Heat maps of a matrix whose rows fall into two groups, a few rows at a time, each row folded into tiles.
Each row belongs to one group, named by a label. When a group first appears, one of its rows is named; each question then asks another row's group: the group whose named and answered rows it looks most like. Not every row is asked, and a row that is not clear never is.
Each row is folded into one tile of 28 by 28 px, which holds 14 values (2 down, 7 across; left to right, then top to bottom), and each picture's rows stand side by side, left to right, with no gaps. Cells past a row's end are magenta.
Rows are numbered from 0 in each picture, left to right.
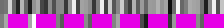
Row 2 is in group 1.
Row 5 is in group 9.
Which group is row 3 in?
1
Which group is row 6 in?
9
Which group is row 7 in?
1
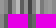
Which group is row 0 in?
1
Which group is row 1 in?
9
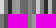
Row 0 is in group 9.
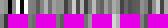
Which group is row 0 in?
1
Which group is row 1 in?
1
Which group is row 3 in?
9
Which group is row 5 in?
1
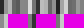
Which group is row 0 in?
9
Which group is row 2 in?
9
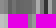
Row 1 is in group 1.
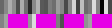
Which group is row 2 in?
1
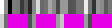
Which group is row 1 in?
9
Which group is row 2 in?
9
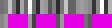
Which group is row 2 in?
9
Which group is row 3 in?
1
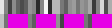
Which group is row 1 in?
1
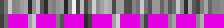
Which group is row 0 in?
9
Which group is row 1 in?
9
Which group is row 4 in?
9
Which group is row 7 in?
9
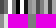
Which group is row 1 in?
1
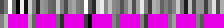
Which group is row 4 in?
1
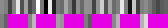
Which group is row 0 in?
1
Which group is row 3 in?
1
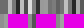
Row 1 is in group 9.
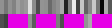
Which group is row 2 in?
1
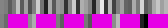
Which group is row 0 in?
1
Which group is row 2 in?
1
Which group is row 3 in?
1
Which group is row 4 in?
9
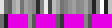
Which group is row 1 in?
1
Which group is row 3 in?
1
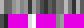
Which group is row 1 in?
9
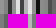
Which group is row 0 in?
1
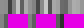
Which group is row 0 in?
1
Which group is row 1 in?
1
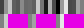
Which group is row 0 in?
9
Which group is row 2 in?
9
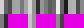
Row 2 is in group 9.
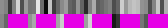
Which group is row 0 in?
1
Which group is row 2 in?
9
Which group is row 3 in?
9
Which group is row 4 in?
9
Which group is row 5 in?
1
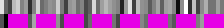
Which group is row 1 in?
9
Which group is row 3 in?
9
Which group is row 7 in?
9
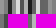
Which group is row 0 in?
1
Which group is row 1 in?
9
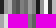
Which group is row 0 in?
9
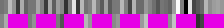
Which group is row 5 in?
9
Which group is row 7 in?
9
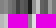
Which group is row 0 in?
9
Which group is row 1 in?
9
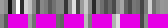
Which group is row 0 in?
1
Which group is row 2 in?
1
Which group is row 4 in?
9
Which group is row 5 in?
9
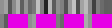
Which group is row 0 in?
1
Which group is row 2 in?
1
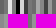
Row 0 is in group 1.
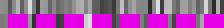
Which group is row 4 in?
9
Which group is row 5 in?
1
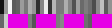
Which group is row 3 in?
1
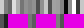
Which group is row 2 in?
1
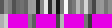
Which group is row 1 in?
1
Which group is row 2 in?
9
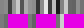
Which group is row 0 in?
1
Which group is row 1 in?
1
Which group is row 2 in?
9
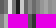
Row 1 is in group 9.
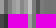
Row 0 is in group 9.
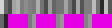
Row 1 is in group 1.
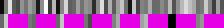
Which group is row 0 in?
9
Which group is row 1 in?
1
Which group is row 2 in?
9
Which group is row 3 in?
1
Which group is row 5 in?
9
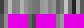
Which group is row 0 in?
9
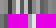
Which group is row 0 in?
1
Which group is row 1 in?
9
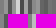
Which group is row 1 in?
9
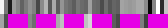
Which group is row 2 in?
9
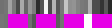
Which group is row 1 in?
1
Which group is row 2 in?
9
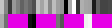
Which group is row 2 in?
1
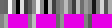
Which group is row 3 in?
1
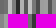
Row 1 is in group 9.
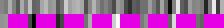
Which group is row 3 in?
9
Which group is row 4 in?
9
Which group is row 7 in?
1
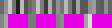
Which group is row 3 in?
9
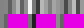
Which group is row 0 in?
1
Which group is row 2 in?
1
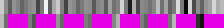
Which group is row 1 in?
1
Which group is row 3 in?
1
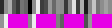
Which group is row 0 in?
9
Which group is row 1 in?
9
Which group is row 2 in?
1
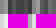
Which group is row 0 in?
9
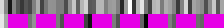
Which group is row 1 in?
9
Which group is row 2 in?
1
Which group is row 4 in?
1
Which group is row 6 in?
1
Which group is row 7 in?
1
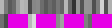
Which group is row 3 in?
1
